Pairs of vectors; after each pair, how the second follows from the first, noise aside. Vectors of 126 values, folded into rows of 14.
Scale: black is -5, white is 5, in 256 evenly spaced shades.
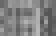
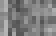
wrapped around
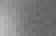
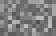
shuffled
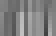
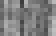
wrapped around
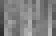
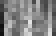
scaled up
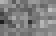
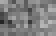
copied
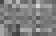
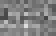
wrapped around
